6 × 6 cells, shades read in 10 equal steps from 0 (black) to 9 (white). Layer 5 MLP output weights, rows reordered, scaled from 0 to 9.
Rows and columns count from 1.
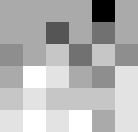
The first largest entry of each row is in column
1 1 3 2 2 2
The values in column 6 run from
5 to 8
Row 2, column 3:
3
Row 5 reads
7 8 7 7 7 8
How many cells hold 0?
1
